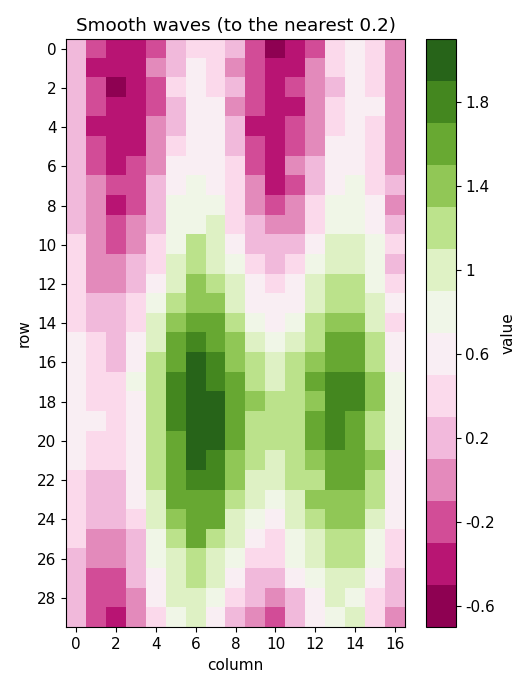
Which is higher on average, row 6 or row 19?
row 19
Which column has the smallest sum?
2
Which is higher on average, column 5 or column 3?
column 5
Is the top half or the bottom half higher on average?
bottom
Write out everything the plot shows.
Title: Smooth waves (to the nearest 0.2)
x-axis: column, ticks 0 2 4 6 8 10 12 14 16
y-axis: row, ticks 0 2 4 6 8 10 12 14 16 18 20 22 24 26 28 (0 at the top)
Colour bar: value, ticks -0.6 -0.2 0.2 0.6 1 1.4 1.8
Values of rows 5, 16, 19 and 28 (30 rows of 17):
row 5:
0.2 -0.2 -0.4 -0.4 0 0.4 0.6 0.6 0.2 -0.2 -0.4 -0.2 0 0.6 0.6 0.4 0
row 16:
0.6 0.4 0.2 0.6 1.2 1.6 2 1.8 1.4 1.2 1 1.2 1.4 1.6 1.6 1.2 0.6
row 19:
0.6 0.6 0.4 0.6 1.2 1.8 2 2 1.6 1.2 1.2 1.2 1.6 1.8 1.6 1.2 0.8
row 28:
0.2 -0.2 -0.2 0 0.6 1 1 0.8 0.4 0.2 0 0.2 0.6 1 0.8 0.4 0.2
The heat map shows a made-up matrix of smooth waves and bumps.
